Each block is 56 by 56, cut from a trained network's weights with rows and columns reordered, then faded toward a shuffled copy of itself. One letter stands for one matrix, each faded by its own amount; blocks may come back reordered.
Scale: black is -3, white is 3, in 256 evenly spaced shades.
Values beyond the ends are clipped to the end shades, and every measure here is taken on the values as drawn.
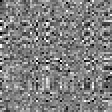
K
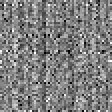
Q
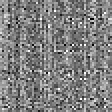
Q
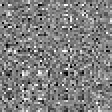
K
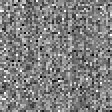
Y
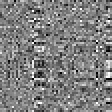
K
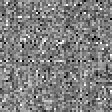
Y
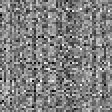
Q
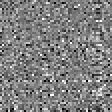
K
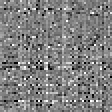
Q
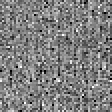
Y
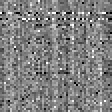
Q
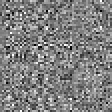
K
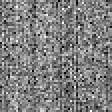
Y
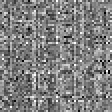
Q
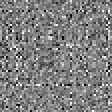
K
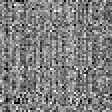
Q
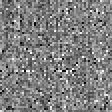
Y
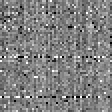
Q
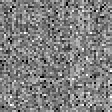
Y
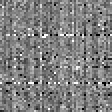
Q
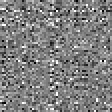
K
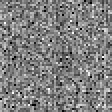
Y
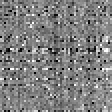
Q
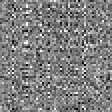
K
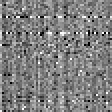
Q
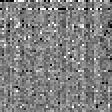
Q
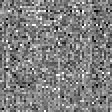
Y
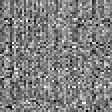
Q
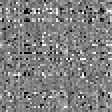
Q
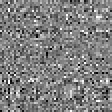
K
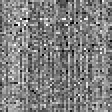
Q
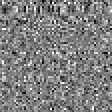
K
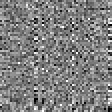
K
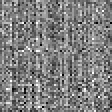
Q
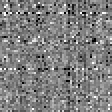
Q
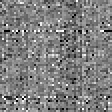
Q
